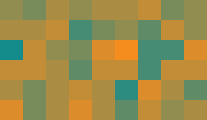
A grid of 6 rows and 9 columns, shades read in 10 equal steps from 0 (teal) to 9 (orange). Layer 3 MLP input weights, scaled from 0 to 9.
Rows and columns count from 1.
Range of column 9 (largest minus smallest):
5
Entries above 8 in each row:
0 0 1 0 0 0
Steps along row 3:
up down down up up down same up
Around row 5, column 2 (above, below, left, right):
7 4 6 6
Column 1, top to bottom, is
5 6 0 7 6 8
